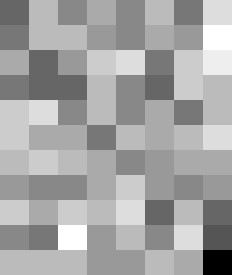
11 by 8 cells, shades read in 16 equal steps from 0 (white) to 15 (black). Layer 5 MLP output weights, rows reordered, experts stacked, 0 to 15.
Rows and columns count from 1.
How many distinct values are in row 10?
7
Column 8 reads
2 0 1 4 4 2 5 6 9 10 15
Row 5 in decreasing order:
8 7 7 5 4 4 3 2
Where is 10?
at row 10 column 8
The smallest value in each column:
3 2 0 3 2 4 2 0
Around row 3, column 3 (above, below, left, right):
4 9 9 3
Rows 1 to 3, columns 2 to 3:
4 7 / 4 4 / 9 6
